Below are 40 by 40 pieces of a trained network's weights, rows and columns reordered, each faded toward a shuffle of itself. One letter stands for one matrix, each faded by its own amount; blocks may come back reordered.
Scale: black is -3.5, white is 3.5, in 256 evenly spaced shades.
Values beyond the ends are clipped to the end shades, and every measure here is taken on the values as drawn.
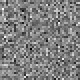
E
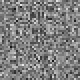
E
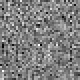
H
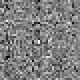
H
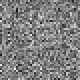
E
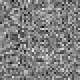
E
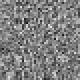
E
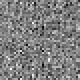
H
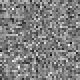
E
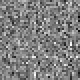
H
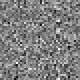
H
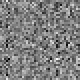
H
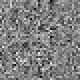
H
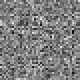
E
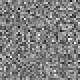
E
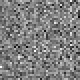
H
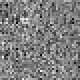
H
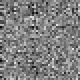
E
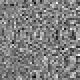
E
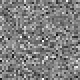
H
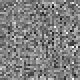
H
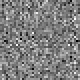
H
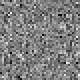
H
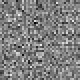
E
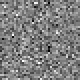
H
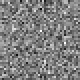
E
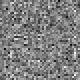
H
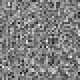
E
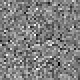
H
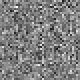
E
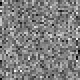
E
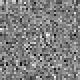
H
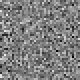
H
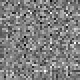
H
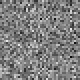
E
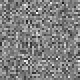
E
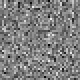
H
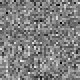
H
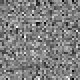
H
